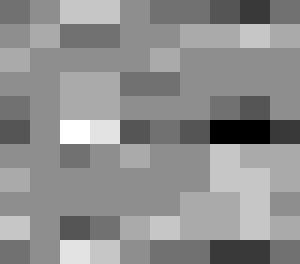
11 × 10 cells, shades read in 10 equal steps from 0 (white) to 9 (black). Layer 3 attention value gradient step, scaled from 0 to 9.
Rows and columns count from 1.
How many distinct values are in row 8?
3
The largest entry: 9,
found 2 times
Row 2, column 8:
3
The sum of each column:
45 43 37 37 45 45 45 48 48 45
